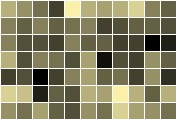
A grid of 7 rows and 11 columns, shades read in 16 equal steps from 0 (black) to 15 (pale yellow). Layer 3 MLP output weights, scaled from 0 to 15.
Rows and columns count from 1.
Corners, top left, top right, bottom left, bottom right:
11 6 9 7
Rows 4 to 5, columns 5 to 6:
5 10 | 8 10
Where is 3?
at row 5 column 11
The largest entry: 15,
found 2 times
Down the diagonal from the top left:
11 6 5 7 8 11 7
